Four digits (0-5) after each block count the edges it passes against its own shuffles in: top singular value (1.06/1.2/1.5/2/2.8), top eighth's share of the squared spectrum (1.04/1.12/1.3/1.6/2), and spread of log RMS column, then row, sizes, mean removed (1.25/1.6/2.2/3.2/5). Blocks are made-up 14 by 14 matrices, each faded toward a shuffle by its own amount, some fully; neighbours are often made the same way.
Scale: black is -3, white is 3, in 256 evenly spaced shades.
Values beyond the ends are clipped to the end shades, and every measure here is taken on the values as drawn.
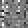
2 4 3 1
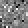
0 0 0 0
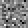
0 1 1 0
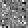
0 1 1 0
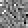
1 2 0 0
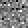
0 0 0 0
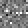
1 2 0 1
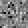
1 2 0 1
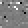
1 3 0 0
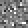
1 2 0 1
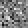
1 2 0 0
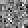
0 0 0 0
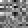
3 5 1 2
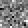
0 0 0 0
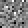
1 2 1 1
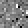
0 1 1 0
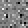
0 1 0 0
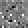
0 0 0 0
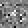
1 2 0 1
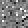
2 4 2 0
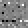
2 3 0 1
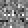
1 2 0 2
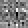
2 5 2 0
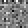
1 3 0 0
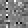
2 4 1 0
